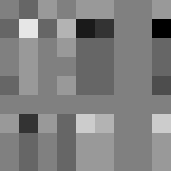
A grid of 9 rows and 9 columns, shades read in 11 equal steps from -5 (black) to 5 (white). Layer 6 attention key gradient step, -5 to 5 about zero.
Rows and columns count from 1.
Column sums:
-1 1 1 1 -1 -1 0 0 -3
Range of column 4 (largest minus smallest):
3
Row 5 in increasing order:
-2 -1 -1 -1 0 0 0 1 1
